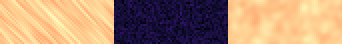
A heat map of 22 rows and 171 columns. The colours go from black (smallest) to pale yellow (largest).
The table splits into one row of 3 panels. Panel 1,1: very high, slanting down to the right, faint in contrast. Panel 1,2: very low, fine-grained, faint in contrast. Panel 1,3: very high, blotchy, faint in contrast.
